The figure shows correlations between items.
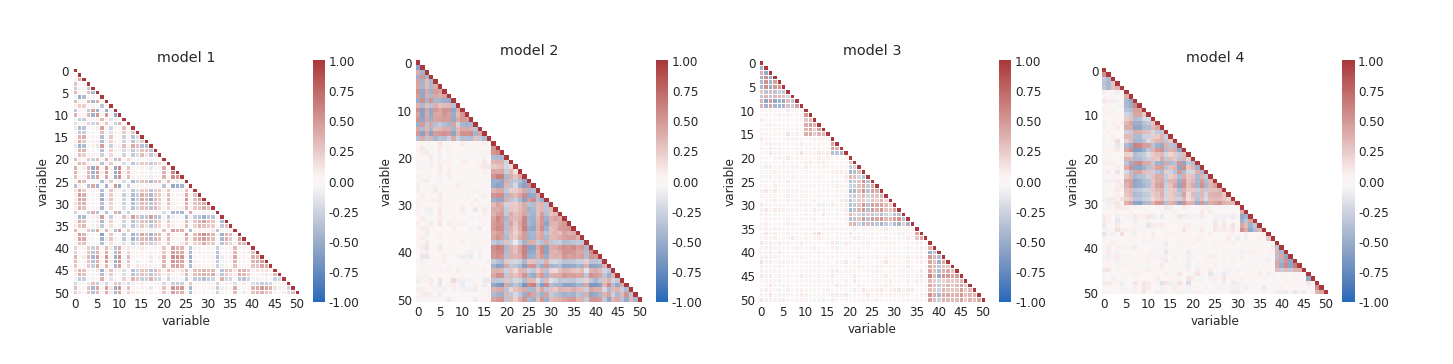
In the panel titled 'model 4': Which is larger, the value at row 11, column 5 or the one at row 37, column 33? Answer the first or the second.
the first
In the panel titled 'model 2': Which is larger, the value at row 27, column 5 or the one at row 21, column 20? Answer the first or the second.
the first
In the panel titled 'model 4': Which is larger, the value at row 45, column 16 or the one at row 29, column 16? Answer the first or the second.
the second
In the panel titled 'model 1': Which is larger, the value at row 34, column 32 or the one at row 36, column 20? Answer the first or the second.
the second
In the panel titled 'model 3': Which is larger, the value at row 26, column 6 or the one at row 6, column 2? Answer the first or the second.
the second
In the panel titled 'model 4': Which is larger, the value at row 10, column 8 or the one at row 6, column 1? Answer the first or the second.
the first
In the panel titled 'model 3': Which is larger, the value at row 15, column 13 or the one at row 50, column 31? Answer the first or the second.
the first
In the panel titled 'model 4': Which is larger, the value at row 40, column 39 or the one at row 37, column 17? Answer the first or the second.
the second
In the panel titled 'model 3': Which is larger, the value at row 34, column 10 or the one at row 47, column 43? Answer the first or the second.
the second
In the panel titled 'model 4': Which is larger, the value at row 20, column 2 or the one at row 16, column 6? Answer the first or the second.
the second
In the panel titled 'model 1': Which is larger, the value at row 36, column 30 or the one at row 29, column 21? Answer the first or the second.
the second
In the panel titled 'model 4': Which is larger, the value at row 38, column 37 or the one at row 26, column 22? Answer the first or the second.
the second
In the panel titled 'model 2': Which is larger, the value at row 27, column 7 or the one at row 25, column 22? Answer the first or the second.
the first
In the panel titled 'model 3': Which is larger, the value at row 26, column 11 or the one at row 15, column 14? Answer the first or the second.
the second
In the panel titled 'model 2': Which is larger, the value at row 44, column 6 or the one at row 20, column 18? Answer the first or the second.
the first
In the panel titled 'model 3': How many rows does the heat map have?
51
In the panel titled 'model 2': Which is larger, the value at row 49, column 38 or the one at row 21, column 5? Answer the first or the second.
the first
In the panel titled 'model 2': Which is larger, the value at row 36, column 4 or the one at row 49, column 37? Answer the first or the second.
the first
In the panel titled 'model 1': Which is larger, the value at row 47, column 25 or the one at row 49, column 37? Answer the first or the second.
the second
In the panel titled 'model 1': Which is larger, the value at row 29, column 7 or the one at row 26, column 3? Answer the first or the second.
the first
